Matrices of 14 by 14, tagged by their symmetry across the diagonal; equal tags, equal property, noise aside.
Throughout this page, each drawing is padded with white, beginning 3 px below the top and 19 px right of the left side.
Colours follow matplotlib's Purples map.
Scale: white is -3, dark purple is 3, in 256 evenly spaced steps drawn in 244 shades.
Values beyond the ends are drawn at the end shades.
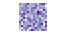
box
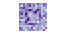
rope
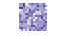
rope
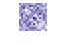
rope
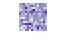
box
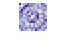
rope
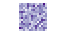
rope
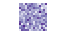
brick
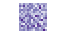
brick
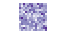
box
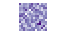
rope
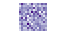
brick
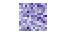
box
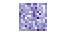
box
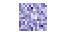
box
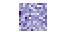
box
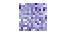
brick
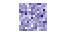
brick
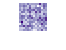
brick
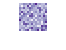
rope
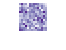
brick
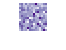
brick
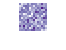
rope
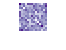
rope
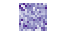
box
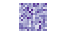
box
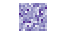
brick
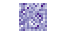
brick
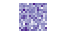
box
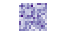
rope
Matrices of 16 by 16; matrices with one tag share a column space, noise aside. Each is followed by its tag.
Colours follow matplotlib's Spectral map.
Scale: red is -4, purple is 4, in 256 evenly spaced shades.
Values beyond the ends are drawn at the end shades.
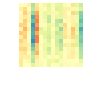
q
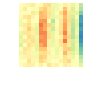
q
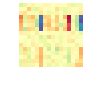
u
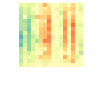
q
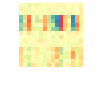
u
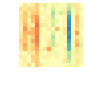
q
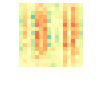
q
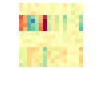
u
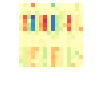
u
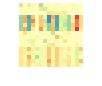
u
